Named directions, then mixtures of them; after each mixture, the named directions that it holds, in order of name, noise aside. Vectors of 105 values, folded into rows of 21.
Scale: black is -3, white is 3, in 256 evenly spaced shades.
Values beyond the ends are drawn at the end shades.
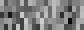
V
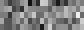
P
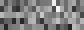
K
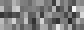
K, V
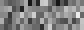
P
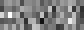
K, P, V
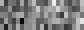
K, V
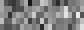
P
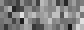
K, P, V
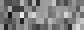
K, P, V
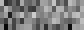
K, P, V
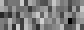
V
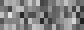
P, V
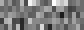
K, P, V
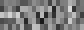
K, V
